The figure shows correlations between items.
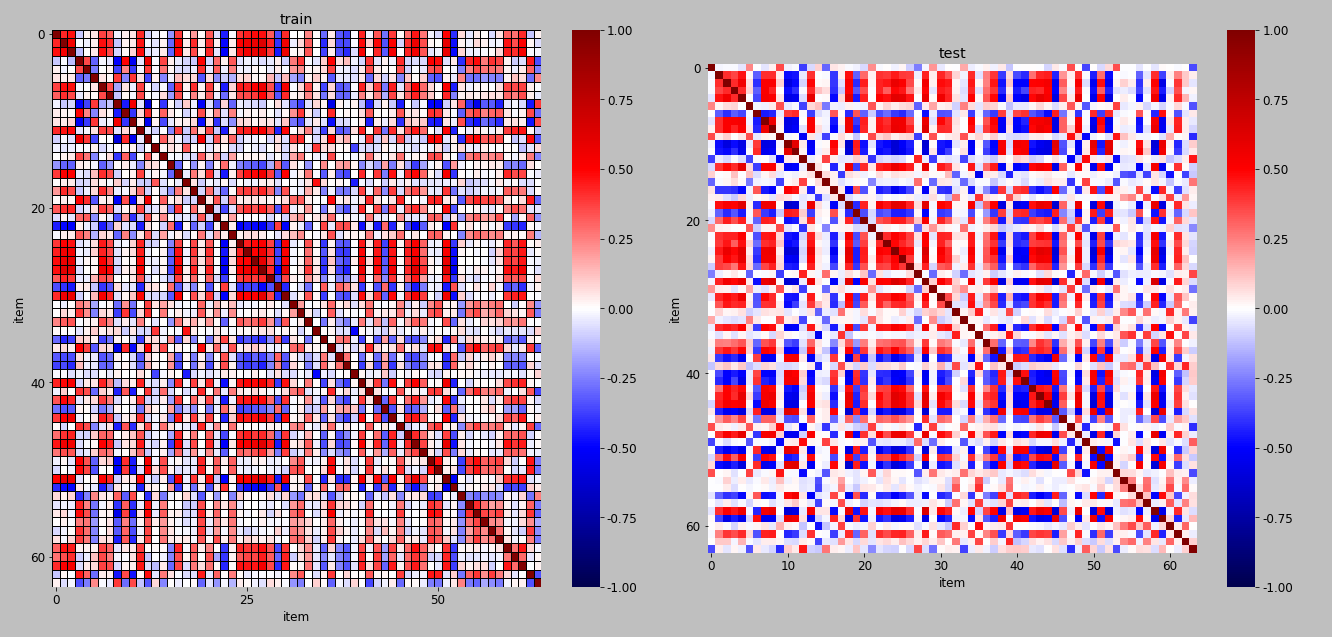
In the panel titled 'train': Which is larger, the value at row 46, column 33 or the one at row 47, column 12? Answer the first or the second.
the first
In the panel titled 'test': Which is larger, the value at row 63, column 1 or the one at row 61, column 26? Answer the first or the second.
the second
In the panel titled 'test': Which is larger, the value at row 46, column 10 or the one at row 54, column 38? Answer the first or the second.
the second
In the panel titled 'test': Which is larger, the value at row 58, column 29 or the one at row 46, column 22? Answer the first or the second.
the second
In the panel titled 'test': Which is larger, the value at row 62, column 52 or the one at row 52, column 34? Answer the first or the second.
the first
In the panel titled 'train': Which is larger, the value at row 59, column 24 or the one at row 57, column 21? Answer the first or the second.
the first
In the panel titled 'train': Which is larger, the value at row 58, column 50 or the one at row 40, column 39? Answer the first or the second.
the first
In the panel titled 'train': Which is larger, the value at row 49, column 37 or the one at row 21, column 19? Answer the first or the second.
the second
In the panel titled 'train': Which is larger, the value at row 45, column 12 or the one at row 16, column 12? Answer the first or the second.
the first
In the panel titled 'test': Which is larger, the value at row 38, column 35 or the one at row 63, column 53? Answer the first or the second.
the first
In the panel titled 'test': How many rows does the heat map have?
64
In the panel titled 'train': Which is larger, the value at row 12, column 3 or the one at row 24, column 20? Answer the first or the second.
the first
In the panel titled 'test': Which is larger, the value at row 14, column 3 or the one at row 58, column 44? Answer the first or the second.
the second
